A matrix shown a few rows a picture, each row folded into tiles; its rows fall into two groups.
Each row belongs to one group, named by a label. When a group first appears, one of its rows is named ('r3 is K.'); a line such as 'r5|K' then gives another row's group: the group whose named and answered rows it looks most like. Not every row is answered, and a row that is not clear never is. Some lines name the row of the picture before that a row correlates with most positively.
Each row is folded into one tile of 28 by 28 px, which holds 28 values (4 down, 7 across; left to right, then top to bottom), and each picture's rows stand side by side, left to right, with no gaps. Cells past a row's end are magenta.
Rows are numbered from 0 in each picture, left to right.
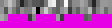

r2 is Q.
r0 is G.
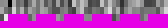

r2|Q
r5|Q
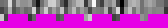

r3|G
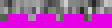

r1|G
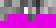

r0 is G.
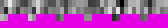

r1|G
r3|Q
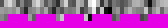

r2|G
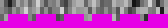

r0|Q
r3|G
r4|G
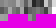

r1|Q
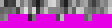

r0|Q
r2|Q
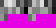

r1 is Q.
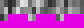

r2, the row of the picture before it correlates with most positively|1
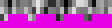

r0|Q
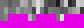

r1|G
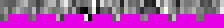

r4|Q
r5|Q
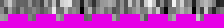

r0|G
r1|Q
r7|G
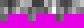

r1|Q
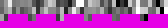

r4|Q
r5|Q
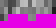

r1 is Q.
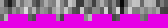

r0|Q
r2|G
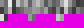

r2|G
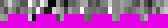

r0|G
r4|G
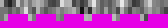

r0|Q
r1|G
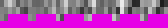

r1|Q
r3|G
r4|G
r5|G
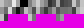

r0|G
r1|G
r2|Q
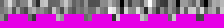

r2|G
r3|Q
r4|Q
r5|G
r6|Q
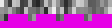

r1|Q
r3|Q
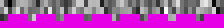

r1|Q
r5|Q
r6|G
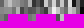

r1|Q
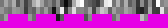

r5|Q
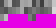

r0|G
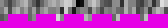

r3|G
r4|Q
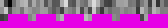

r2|G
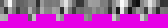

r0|G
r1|Q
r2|G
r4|G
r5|G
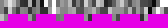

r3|G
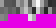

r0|Q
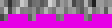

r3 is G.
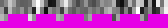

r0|G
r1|G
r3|Q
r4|Q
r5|Q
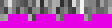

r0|G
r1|Q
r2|Q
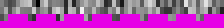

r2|Q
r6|Q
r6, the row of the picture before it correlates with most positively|2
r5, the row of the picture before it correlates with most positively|0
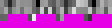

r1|Q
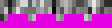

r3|G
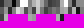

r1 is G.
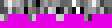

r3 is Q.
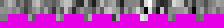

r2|G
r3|Q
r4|Q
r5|G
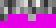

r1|G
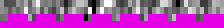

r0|Q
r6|Q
